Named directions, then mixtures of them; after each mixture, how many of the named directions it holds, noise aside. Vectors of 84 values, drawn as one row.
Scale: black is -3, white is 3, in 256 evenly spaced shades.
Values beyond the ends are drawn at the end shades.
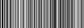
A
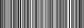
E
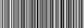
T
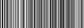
two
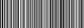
three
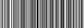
one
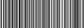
three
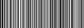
two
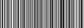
three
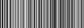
one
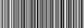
one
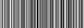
one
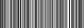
one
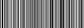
three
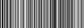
one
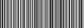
three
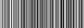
one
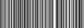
three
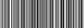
one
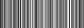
one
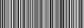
three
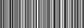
one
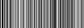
one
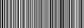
three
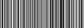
three
